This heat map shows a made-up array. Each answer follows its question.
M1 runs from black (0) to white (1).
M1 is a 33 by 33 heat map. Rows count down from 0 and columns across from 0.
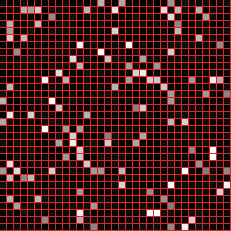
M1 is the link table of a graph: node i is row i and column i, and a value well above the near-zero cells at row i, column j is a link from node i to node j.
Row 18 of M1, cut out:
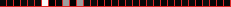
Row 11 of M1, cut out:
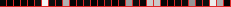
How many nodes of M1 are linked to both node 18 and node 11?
2
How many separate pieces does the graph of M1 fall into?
4
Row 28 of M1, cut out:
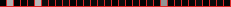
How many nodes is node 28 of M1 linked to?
3
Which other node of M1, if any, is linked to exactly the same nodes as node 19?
node 8
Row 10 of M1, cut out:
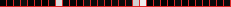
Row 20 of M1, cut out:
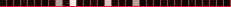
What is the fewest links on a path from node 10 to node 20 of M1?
1
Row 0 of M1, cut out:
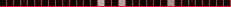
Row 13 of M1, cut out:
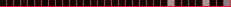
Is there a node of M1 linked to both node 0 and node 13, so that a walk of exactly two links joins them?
yes
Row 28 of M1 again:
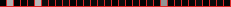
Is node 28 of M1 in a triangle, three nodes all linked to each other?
yes
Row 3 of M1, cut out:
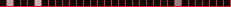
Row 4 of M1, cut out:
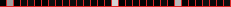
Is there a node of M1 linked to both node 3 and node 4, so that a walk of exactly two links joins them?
yes
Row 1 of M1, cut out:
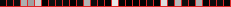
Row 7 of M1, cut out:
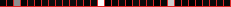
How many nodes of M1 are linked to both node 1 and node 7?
0
